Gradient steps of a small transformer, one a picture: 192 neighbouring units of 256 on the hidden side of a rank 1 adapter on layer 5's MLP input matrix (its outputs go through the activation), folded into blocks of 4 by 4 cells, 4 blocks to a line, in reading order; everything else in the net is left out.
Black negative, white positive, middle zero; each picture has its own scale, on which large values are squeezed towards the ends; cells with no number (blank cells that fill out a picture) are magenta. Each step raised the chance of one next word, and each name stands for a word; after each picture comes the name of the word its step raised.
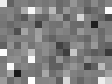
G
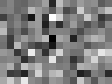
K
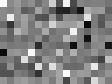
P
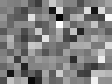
P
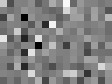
P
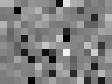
G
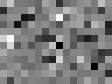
G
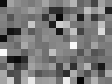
P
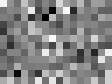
P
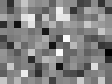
G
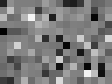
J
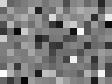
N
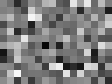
J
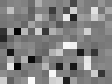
K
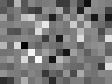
J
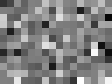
G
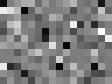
J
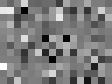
J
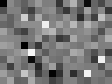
J
